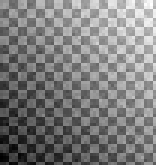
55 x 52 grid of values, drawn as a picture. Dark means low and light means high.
Slope: up to the top right. Ninth with the highest average: top right. Grain: checkered. Mirror symmetry: none.
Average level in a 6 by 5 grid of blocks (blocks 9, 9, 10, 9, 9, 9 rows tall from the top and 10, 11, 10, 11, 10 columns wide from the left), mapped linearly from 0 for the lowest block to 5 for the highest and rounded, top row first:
3 3 4 4 5 / 2 3 3 4 4 / 2 2 3 3 4 / 1 2 2 3 3 / 1 1 2 2 3 / 0 1 1 2 2
